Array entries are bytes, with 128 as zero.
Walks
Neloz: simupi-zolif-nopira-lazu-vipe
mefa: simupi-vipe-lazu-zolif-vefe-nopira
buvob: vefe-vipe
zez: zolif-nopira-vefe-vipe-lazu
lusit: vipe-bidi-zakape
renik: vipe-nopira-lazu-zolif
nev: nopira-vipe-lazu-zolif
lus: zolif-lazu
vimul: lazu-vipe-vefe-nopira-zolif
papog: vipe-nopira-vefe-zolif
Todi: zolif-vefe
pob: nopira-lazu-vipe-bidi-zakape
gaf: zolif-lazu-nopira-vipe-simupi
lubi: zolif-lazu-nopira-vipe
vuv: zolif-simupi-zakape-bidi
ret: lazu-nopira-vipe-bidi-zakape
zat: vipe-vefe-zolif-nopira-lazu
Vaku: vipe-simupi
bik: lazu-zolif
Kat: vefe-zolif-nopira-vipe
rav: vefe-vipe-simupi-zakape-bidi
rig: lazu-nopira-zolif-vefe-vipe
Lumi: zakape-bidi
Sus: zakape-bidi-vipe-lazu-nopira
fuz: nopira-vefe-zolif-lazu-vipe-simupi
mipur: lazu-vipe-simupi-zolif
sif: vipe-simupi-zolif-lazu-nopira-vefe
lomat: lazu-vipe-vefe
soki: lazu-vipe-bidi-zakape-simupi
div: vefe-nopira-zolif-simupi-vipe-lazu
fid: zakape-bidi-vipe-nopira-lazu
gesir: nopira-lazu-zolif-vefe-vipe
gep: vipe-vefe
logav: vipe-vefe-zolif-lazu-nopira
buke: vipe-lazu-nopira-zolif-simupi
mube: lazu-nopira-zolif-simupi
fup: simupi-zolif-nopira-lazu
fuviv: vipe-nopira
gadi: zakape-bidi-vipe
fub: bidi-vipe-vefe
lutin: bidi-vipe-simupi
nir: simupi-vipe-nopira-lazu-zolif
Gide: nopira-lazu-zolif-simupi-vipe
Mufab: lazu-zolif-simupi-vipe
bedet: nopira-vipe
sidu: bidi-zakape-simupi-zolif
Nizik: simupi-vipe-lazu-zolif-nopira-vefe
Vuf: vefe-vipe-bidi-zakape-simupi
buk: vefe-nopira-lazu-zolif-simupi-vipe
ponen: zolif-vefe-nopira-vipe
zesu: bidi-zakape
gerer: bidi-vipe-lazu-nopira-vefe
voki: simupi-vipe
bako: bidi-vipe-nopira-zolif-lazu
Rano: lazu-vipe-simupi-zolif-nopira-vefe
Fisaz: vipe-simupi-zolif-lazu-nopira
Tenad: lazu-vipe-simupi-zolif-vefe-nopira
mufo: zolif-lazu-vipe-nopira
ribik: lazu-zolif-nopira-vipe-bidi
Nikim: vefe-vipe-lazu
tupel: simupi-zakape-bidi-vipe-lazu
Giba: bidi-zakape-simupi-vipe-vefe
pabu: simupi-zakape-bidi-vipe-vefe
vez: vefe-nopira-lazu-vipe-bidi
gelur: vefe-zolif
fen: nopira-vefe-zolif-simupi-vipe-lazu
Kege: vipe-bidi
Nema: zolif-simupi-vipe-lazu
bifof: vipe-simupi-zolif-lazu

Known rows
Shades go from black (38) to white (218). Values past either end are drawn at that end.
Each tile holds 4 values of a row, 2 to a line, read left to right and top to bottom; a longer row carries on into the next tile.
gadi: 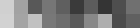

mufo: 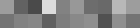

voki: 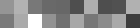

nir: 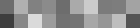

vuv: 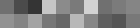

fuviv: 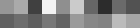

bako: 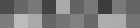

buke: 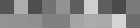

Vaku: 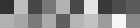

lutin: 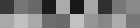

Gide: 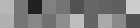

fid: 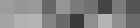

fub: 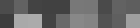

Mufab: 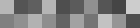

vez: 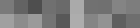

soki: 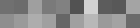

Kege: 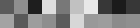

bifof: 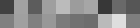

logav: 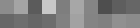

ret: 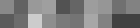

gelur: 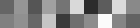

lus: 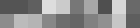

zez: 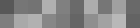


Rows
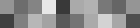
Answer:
vimul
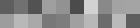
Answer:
gaf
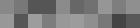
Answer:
pob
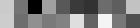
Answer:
bedet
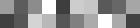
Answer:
bik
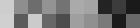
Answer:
Lumi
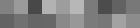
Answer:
Fisaz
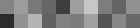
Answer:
Nizik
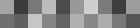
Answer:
ribik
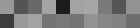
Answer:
Rano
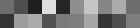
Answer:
Todi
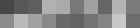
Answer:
Nema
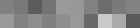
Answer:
fen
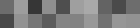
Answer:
sif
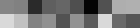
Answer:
buvob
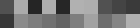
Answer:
gep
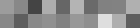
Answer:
nev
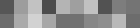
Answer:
tupel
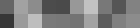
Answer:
pabu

